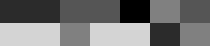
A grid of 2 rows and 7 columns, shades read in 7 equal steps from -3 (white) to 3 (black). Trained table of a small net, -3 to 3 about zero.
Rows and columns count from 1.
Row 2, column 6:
2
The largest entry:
3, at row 1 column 5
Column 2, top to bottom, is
2 -2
